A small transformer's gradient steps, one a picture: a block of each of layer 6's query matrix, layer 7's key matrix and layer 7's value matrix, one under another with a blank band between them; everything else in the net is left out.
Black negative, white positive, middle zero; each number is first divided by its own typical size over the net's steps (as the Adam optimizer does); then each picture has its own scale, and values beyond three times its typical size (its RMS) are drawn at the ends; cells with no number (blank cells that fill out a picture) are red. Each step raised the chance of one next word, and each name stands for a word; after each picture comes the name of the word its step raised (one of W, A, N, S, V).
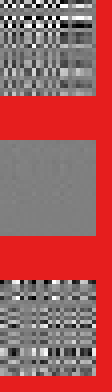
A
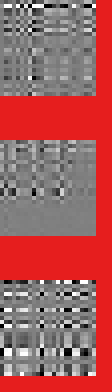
A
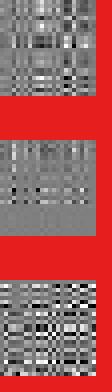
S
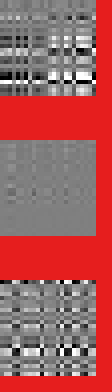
A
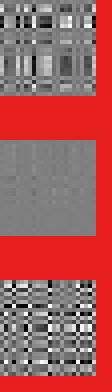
S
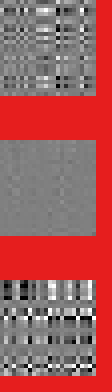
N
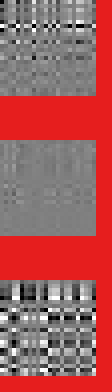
N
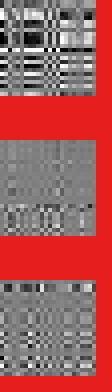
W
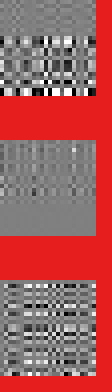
S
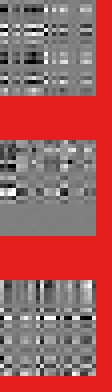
N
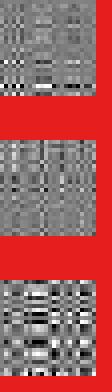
A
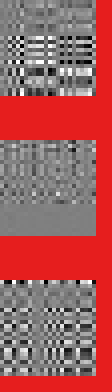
A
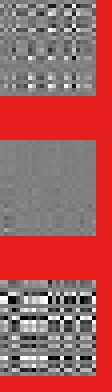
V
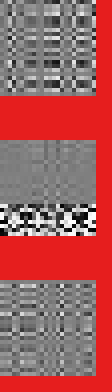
S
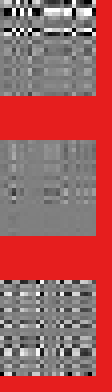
A
